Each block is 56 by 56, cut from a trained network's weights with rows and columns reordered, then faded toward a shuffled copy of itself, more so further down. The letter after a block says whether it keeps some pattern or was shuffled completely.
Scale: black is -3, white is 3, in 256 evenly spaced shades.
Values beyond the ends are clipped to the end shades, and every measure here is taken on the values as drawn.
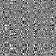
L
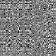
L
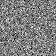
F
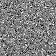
F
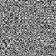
L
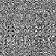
L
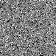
F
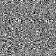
L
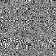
L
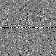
L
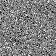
F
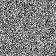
F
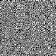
L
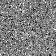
F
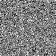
F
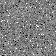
F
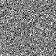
L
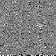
L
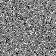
F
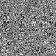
L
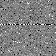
L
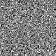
L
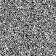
F
